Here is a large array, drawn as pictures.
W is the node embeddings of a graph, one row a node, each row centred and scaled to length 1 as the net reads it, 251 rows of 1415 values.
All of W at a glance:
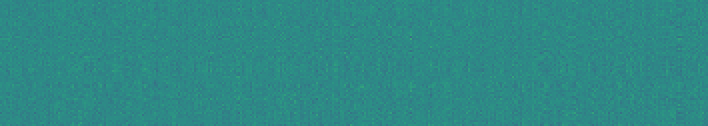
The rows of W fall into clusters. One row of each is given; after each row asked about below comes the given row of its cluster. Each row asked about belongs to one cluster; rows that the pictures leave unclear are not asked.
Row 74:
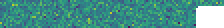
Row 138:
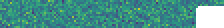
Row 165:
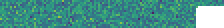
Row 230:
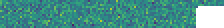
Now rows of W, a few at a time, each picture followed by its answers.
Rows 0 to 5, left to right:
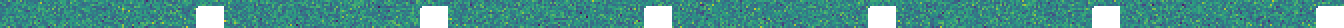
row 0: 74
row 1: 230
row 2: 165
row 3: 74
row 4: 230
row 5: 165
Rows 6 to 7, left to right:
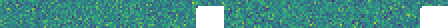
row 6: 230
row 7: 138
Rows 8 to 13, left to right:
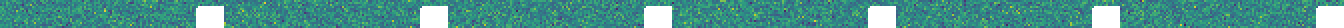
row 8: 165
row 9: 74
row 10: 74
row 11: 138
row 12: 74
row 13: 74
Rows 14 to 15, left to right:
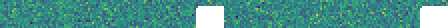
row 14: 138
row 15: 230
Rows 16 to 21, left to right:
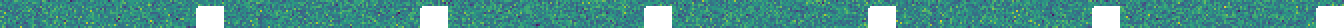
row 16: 230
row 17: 230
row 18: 165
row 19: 165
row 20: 230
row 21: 165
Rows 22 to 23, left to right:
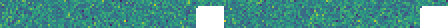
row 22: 74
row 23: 230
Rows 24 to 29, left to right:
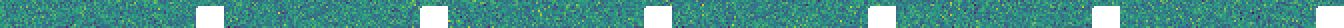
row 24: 165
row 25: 74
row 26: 230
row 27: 74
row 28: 74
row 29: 165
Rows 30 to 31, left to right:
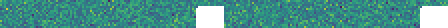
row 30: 230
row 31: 74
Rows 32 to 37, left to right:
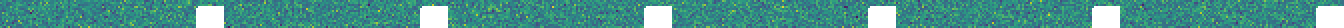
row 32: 74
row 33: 74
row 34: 165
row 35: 138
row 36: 165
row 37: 165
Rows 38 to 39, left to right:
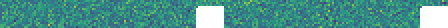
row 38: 74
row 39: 230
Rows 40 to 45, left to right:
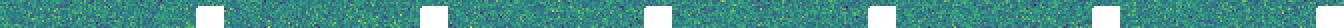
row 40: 165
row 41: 230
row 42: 138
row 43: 138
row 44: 138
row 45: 138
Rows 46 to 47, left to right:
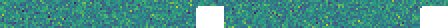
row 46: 165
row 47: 74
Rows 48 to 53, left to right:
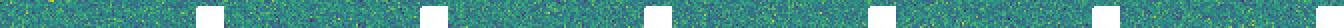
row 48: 138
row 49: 138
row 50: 138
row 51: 230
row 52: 74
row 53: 74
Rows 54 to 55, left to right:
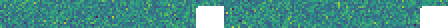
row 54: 230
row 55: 74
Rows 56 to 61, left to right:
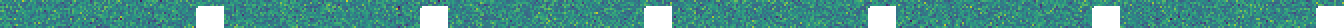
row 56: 165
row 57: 138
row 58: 230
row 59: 74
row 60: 74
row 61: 230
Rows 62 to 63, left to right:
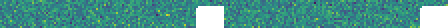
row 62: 230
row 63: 165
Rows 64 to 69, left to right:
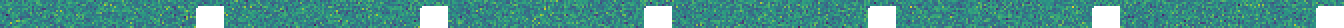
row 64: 138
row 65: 165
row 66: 230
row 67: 230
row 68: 165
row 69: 230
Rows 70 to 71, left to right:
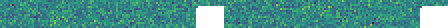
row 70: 230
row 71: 165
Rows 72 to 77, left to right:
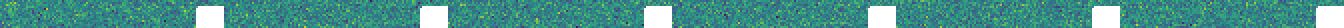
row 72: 138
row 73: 74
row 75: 74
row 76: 230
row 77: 165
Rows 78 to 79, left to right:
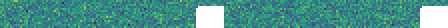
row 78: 165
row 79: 165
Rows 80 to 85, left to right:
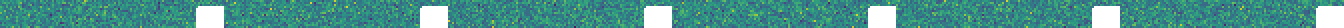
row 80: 165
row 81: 138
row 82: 230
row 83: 138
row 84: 138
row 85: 74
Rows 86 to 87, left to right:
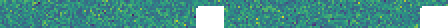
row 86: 230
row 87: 165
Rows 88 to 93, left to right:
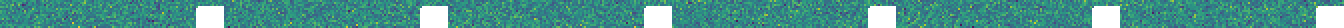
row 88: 165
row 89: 74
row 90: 74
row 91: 230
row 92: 74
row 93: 138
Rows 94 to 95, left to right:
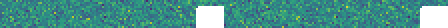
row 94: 74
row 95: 138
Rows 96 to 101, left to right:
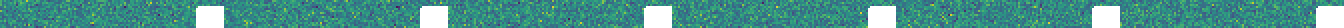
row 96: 230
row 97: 138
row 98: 165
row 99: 165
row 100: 74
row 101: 74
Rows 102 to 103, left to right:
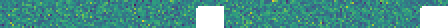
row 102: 138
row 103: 138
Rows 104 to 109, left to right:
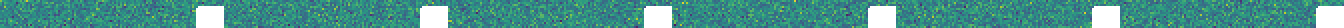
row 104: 230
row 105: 230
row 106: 230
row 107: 138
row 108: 165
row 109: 74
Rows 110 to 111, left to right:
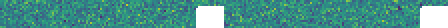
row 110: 230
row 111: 138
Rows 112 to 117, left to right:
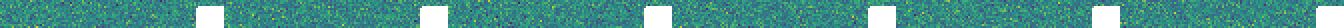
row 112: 165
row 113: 165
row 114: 165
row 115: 74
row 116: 138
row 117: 74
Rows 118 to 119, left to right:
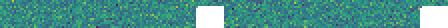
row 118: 165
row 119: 74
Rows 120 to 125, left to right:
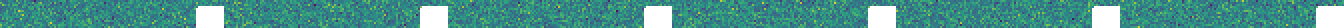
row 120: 74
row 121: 138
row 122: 165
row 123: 138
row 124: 230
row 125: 138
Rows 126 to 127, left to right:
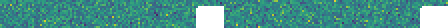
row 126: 230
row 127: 138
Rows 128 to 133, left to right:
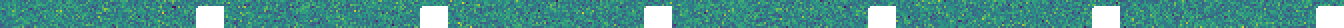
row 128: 138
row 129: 165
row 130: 138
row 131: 138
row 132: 230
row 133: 74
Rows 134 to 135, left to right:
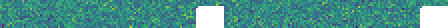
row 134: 138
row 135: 74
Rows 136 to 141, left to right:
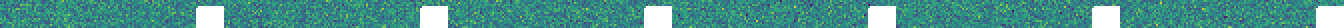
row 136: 138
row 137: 230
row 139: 138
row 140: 138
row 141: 74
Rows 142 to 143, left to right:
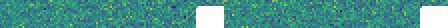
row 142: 138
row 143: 138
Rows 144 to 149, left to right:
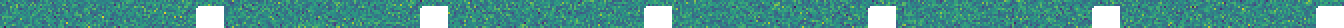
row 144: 74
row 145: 74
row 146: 165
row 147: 138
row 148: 138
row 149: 74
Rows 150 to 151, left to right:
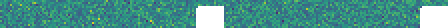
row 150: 230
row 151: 74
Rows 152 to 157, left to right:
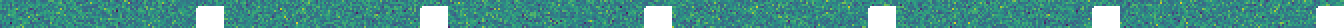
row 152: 138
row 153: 165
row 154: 138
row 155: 165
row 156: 165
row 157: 74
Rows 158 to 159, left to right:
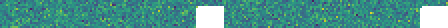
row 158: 138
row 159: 230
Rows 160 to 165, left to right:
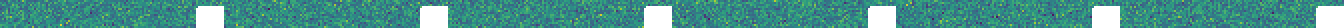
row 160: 74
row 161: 138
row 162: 165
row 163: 230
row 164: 230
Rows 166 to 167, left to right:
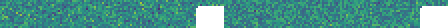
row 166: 165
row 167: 230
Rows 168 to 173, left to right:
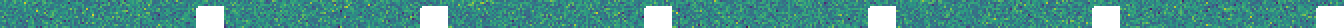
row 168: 230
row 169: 138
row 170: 230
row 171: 230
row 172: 230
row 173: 138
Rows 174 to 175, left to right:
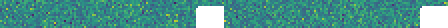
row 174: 230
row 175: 230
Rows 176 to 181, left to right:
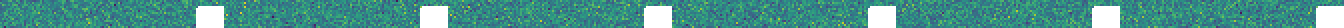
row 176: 74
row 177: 165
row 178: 165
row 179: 230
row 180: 230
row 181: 165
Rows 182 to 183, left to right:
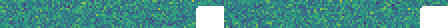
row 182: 165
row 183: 230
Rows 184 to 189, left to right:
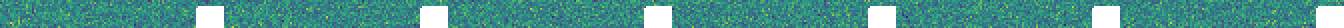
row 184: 138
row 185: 74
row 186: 74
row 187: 230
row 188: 165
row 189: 74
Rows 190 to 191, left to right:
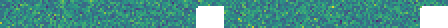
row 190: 74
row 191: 165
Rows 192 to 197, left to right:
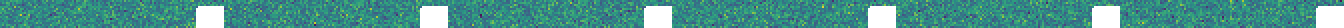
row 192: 165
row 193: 230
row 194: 230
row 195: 165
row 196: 165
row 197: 138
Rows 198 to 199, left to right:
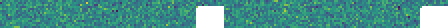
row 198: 138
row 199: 138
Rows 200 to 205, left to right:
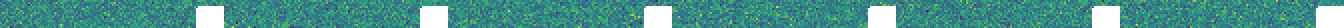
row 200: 74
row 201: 74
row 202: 138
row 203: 165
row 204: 74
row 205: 165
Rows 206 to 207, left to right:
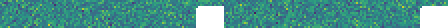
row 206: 74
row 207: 74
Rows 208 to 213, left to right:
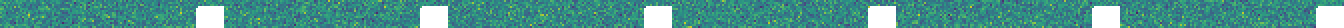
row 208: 165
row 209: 165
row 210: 230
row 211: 138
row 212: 74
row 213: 74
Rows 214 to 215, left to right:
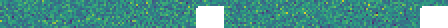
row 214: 230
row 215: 165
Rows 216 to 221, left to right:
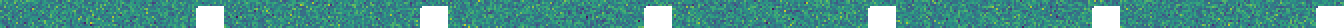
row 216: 230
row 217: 230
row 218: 165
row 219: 165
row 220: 230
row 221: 230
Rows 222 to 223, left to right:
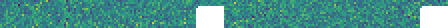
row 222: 74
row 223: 138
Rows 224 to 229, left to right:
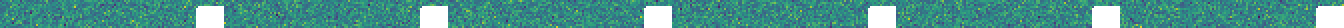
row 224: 74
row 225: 74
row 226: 74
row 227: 74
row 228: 74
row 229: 165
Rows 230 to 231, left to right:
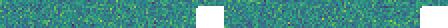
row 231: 230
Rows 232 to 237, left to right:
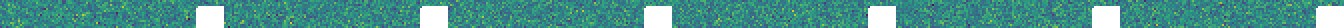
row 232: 138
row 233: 74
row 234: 74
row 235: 230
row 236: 230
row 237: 74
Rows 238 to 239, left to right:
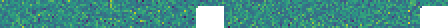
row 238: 138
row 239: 74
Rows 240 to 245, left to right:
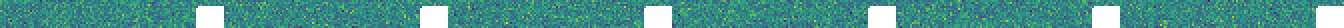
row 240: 230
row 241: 74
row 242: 165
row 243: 138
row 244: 74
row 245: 230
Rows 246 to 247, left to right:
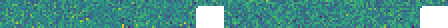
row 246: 74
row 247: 230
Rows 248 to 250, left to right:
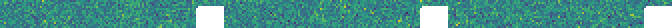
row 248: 230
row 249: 230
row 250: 138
